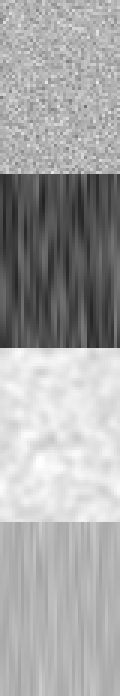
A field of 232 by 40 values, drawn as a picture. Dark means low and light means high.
It is made of 4 by 1 panels. Panel 1,1: high, fine-grained. Panel 2,1: low, streaked downward. Panel 3,1: very high, blotchy, faint in contrast. Panel 4,1: high, streaked downward, faint in contrast.
